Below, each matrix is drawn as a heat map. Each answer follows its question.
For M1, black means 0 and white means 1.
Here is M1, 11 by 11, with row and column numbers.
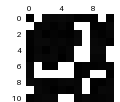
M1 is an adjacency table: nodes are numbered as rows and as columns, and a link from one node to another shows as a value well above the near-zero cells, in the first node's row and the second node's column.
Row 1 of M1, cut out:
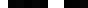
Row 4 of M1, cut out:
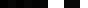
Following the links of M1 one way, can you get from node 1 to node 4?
yes
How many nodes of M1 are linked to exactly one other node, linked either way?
3
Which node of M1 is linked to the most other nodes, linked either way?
node 7
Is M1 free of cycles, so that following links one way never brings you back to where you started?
no
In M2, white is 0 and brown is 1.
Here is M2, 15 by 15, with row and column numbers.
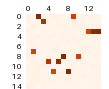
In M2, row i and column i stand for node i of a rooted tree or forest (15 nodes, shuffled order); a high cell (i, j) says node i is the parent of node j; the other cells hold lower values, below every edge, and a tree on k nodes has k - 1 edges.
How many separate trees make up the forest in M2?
2
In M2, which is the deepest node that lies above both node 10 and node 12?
8
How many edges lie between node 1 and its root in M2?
3
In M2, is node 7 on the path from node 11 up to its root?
no
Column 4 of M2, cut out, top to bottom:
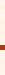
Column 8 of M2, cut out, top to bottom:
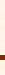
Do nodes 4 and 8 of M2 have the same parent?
no
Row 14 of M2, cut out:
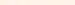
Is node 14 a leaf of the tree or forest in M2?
yes
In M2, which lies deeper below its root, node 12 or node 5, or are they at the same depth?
node 12
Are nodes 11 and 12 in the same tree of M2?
yes
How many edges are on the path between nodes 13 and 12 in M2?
2
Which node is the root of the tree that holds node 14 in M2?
11
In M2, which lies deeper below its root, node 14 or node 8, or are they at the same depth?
node 14
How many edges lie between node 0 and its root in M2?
0
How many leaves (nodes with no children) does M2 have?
8
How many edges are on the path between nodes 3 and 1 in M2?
1
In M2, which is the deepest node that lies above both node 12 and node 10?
8
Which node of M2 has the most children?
3
